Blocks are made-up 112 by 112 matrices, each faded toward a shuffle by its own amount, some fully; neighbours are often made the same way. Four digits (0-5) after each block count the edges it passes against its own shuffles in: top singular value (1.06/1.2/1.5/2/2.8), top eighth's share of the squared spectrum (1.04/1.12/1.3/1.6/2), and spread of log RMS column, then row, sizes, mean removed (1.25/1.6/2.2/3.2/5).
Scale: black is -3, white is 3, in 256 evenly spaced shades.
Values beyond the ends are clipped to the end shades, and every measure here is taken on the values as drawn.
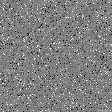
0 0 0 0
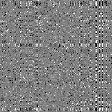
5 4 3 2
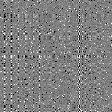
5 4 3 2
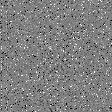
3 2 1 0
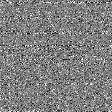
1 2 0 3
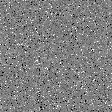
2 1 0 0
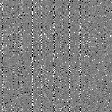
5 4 3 2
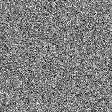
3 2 1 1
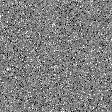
0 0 0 0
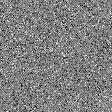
0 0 0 0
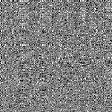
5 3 2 2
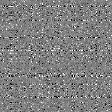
4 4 2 3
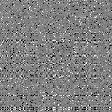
5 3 2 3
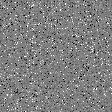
3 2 0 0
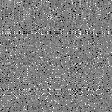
4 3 1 2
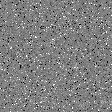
2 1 0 0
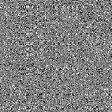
4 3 2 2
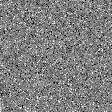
2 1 0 0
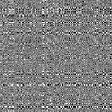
5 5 3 4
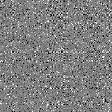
4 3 2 2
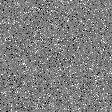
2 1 0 0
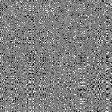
5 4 3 3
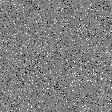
0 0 0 0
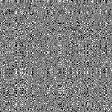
5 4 3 3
